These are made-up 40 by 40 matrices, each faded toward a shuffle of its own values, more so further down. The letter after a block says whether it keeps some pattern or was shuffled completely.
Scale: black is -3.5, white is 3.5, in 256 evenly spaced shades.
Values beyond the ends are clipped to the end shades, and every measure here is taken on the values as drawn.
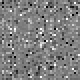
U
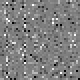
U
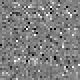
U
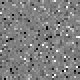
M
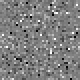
M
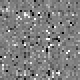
U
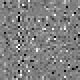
U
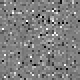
U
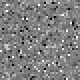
M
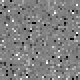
M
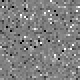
M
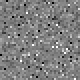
M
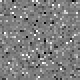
M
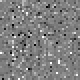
U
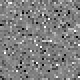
M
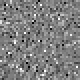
U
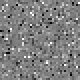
M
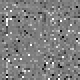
U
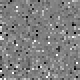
U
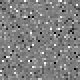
M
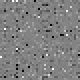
U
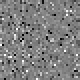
U
